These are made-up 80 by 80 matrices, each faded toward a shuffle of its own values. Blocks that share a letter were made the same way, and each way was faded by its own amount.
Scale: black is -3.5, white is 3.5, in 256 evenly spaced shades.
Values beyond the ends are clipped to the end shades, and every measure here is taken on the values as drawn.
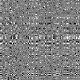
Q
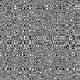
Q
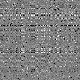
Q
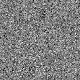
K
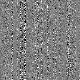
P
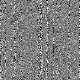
P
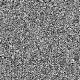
K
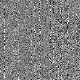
P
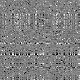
Q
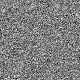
K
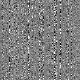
P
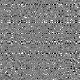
Q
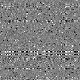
Q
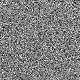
K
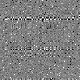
Q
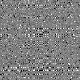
Q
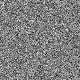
K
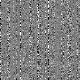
P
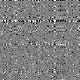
Q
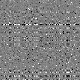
Q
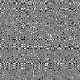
Q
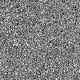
K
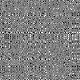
Q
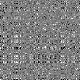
Q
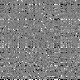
Q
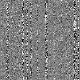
P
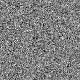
K
